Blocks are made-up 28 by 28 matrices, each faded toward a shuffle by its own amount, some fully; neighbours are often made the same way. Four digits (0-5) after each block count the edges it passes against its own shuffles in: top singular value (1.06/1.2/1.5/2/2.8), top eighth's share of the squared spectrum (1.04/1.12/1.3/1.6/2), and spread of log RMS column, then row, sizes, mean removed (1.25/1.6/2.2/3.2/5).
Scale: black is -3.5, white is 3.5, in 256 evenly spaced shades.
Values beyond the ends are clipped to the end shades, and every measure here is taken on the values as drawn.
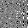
2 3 2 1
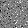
0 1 0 0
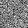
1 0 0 0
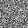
0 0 0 0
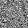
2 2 0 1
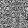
3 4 1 1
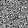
0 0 0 0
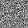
2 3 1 0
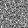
2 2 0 0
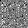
2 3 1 0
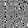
3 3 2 0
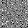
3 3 1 1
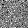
0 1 0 0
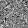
0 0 0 0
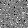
0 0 0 0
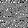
2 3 0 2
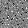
0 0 0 0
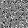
2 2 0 0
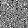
3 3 1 0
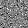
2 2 0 0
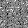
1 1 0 0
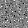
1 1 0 0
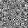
3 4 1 2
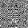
3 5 2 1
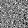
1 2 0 0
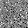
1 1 0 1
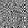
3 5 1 2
